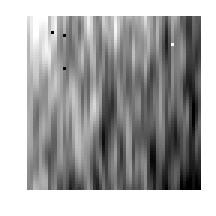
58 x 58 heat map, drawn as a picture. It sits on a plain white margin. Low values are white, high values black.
Histogram: bell-shaped. Ninth with the highest average: bottom right. Ninth with the lowest average: top left. Average level on the scale: 50%. Grain: streaks running down. Lone odd cells: 4, 3 higher and 1 lower than their neighbours. Slope: up to the bottom right.
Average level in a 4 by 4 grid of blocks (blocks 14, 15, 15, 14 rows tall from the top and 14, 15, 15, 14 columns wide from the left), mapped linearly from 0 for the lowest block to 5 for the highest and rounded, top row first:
0 2 1 3 / 1 2 3 4 / 2 2 3 4 / 2 3 4 5
